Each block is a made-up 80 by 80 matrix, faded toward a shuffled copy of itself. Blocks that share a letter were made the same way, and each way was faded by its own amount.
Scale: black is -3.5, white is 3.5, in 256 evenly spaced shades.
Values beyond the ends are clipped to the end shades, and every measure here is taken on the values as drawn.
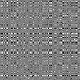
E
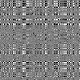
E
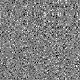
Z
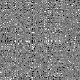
Z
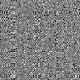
Z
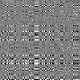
E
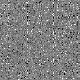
Z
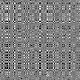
E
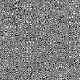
Z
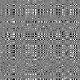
E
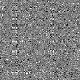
Z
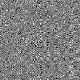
Z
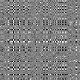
E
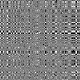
E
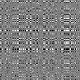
E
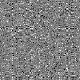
Z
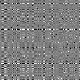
E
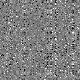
Z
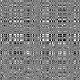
E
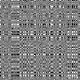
E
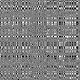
E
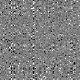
Z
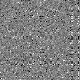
Z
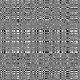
E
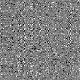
Z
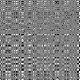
E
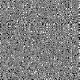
Z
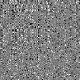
Z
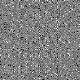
Z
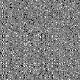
Z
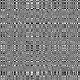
E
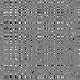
E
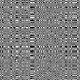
E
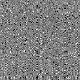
Z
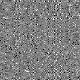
Z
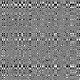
E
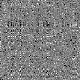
Z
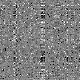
Z
